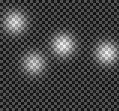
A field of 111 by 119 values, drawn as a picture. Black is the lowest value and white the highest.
Four bumps rise from the field. No row or column stands out. There is no overall slope.
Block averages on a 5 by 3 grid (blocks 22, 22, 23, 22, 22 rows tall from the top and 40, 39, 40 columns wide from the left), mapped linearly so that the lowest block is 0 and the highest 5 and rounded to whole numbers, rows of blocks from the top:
300 | 331 | 345 | 100 | 000
